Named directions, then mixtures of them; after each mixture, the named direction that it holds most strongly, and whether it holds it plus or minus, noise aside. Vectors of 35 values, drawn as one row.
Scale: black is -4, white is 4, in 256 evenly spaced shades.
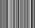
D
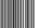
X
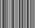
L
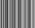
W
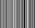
X, minus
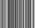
D, minus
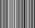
X, minus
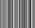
D, minus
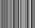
D, plus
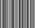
L, plus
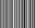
X, minus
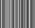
L, plus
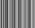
W, plus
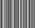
L, minus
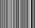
D, plus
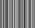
X, minus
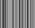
L, plus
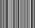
D, plus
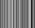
D, plus
